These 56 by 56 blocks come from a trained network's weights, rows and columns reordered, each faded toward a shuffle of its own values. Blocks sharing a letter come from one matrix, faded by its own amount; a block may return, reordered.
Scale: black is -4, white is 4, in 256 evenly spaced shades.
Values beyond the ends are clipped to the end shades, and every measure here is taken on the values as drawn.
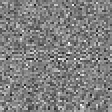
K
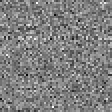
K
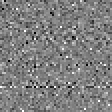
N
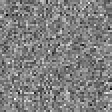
K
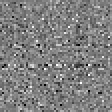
N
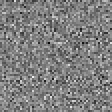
K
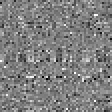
N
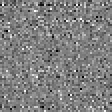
N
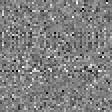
N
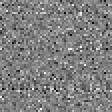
N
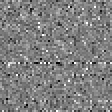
N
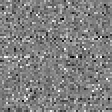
N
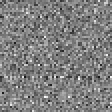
K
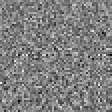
K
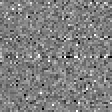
N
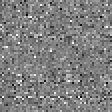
N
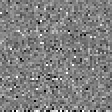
N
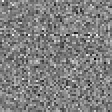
K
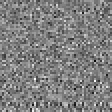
K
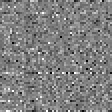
N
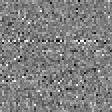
N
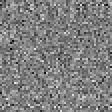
K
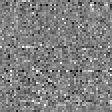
N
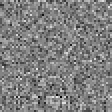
K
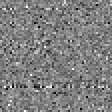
N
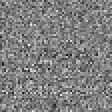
K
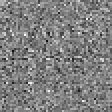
K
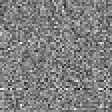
K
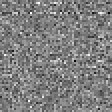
K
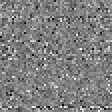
N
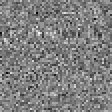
K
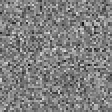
K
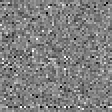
N
